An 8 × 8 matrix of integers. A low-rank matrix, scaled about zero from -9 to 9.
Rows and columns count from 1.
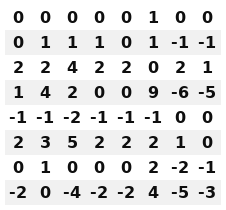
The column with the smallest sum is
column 7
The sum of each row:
1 2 15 5 -7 17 0 -14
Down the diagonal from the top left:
0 1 4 0 -1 2 -2 -3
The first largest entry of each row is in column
6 2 3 6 7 3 6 6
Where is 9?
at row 4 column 6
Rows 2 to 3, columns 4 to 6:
1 0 1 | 2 2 0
